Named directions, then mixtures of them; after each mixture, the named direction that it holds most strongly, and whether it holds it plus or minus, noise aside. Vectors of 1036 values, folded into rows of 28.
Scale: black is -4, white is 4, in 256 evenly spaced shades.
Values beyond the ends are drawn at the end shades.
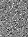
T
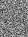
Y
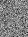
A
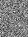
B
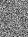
A, plus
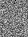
Y, minus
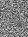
B, minus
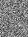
B, plus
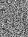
Y, plus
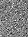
T, plus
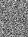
Y, plus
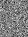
A, plus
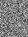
B, plus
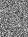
B, plus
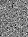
T, minus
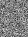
B, minus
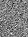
T, minus
